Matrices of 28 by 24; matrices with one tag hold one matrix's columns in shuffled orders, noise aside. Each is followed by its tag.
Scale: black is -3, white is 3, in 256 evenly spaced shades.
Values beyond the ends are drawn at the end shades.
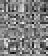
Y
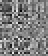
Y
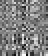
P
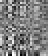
P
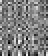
P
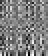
P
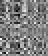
Y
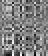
P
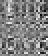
Y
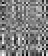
P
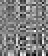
P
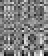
P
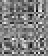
Y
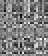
Y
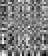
P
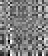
P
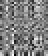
P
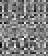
Y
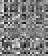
Y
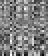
P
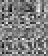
Y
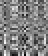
P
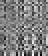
P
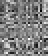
Y
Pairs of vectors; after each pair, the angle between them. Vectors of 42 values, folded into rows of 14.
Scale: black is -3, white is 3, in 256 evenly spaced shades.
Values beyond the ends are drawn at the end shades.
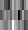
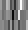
partly opposed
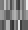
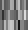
partly opposed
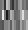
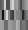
nearly opposite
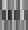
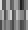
partly opposed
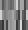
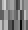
partly opposed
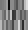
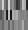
partly opposed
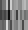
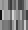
orthogonal
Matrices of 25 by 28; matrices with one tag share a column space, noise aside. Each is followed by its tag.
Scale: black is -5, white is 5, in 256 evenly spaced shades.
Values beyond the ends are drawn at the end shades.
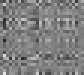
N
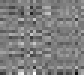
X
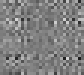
N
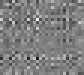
N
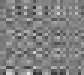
X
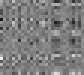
N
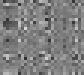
N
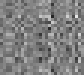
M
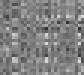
M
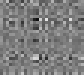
N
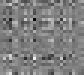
N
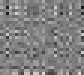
X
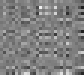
X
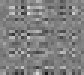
X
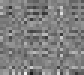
X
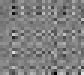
X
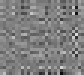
X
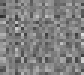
M
